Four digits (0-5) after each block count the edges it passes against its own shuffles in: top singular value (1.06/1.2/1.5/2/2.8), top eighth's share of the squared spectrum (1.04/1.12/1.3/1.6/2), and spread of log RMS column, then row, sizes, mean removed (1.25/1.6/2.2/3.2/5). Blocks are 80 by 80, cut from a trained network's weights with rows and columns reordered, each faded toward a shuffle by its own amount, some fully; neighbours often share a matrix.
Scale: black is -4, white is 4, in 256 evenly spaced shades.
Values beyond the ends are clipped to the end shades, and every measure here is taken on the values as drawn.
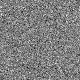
0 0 0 0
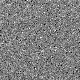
0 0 0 0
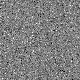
0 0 0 0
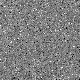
0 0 0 0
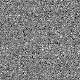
1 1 1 0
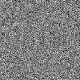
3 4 2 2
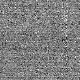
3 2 2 0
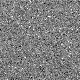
0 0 0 0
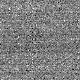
3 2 2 0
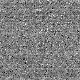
2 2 1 0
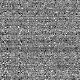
3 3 3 1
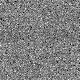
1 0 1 0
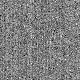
2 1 0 0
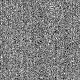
2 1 0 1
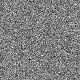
0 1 0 0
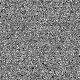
1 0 0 0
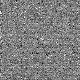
2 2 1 0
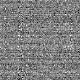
3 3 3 1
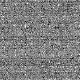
3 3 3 1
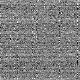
3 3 3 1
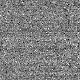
2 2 1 0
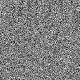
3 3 1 0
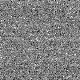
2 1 1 0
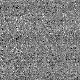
2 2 2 0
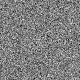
1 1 0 0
